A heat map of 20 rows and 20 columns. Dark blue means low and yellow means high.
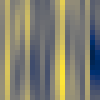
The middle right is the ninth with the lowest average. Overall the values sit about 50% of the way up the scale. Streaks run downward. The values follow a bell shape.
